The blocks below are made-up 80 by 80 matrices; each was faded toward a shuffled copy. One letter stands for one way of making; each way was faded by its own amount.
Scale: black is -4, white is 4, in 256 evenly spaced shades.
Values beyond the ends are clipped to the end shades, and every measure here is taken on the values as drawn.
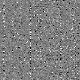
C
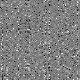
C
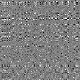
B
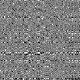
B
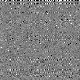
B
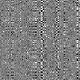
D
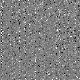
C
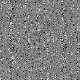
C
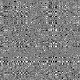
B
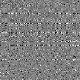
B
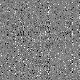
C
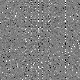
C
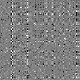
D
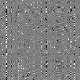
D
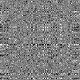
B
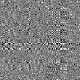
B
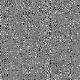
C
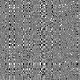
D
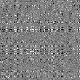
B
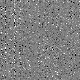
C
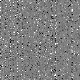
C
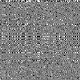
B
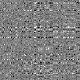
B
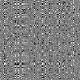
D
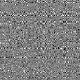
B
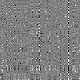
D
